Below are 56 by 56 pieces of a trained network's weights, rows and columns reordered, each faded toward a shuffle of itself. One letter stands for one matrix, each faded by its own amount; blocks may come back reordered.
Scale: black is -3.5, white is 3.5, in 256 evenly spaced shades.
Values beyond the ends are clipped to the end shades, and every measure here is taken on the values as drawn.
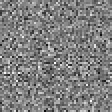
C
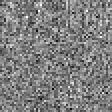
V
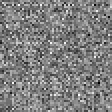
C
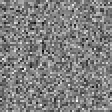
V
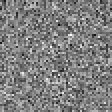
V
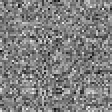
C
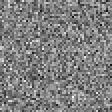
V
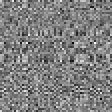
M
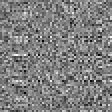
M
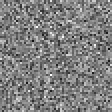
V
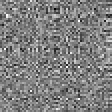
M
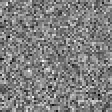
V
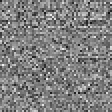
C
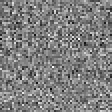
C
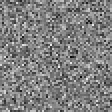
V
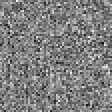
V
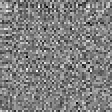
M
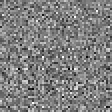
M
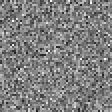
V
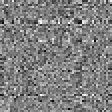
M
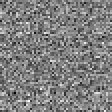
C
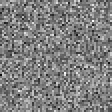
V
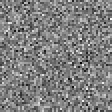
V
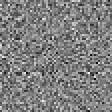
C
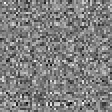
M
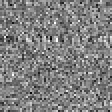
C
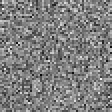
V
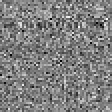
C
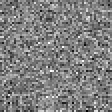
C
